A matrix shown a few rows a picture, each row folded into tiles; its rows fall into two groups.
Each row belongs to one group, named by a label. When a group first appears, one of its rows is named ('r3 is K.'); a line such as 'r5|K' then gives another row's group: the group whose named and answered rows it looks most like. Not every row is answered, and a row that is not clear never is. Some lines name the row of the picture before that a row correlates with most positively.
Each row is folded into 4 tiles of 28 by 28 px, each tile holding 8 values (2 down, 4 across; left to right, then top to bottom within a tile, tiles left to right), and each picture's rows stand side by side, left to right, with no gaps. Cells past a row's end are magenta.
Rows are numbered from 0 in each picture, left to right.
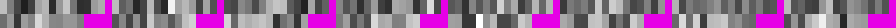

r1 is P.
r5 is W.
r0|P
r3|P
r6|P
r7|P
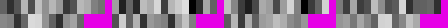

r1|P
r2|P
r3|P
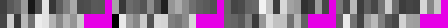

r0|P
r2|P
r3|W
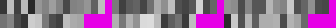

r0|W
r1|W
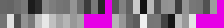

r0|P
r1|W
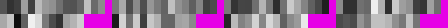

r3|P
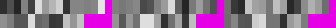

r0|W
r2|W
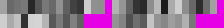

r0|W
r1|P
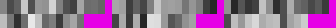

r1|P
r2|P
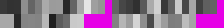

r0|W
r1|P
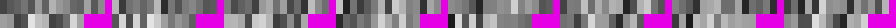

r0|W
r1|P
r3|P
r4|P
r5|W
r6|P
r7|W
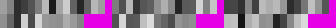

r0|P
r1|W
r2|W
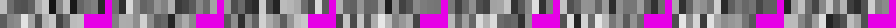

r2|P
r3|P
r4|W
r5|P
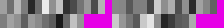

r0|W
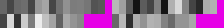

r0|P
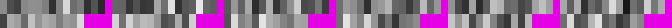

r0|P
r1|W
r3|W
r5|W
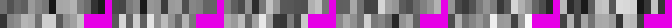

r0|P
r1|P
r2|W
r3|W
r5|P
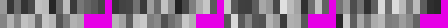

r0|P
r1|W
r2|P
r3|P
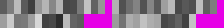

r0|W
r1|W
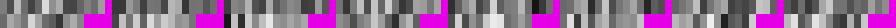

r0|W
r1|P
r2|P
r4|P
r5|P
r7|W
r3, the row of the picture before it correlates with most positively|0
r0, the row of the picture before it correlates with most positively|0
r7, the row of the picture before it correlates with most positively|0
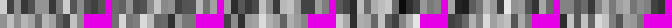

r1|W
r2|P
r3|W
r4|P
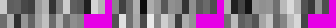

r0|P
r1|P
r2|P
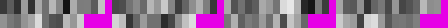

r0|W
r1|W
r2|P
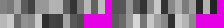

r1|P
